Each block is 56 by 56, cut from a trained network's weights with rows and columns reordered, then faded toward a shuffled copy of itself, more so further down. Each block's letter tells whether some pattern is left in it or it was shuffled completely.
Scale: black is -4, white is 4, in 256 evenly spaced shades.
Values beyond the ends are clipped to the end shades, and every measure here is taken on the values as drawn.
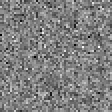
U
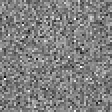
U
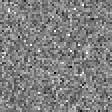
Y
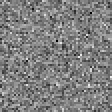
Y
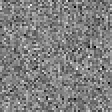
U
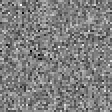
U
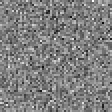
U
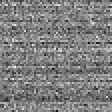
U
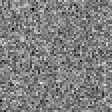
Y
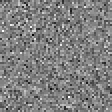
Y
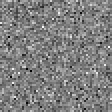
Y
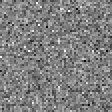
Y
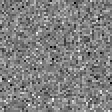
Y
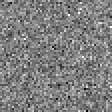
Y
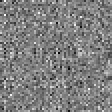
U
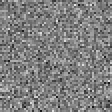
U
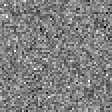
Y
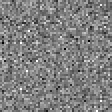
U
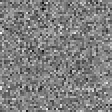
U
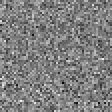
U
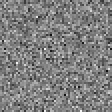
Y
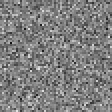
Y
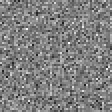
Y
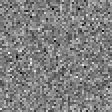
Y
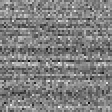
U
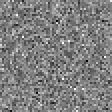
Y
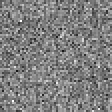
U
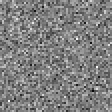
Y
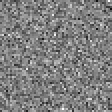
Y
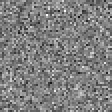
Y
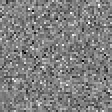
Y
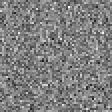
Y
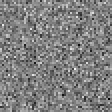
U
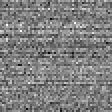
U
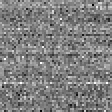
U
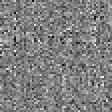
U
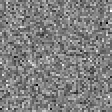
Y
